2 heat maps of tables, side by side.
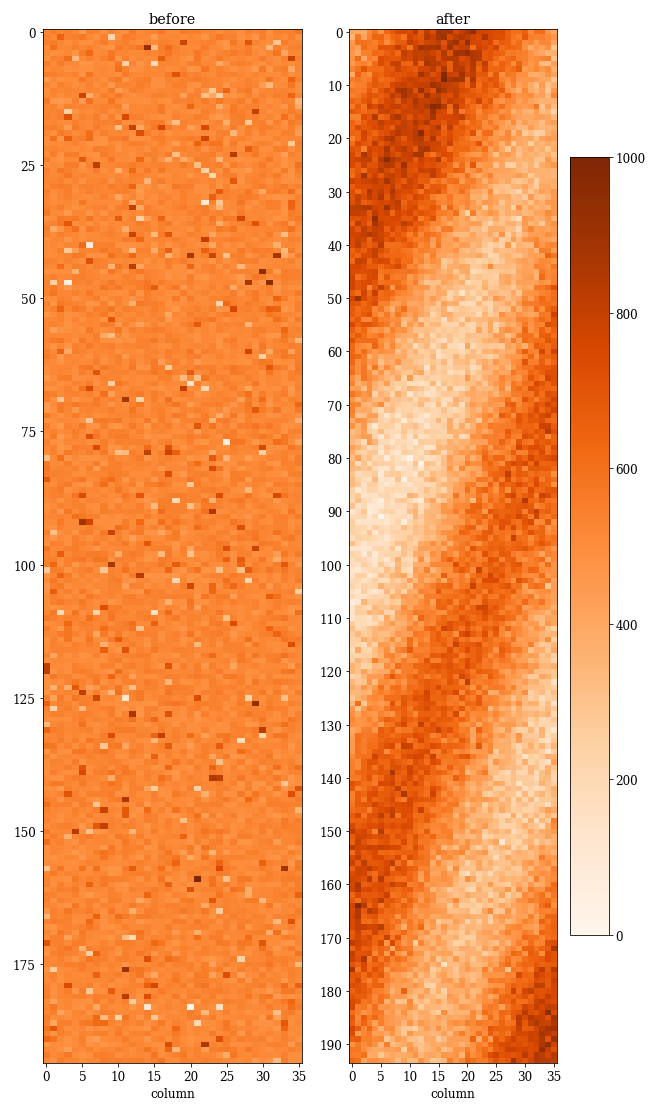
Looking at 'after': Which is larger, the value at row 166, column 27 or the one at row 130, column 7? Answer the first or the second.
the second
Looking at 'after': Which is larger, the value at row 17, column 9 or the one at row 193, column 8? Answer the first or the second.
the first
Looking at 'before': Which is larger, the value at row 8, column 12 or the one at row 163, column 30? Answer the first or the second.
the first
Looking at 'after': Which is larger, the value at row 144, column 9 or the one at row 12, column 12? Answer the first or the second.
the second
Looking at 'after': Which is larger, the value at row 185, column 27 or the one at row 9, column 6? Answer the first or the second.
the second
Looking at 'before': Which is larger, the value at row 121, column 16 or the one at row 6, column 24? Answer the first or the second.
the first
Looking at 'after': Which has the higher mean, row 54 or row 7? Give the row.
7
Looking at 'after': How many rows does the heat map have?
194
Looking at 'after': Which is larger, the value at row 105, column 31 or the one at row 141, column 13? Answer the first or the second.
the second
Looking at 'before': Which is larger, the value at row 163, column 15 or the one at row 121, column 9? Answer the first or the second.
the second
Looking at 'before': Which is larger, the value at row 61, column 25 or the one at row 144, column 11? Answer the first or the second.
the second
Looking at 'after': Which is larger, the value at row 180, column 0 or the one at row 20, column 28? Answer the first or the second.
the first
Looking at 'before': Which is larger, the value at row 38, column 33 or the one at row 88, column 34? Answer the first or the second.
the second
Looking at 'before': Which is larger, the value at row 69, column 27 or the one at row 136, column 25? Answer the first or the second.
the second
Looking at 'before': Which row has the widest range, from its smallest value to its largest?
47
